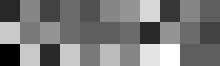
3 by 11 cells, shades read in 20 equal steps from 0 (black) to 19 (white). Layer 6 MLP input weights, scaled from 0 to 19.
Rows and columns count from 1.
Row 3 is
0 15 3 15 9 14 10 17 19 7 7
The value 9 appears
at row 2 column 2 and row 3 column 5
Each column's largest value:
15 15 11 15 9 14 11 17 19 10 7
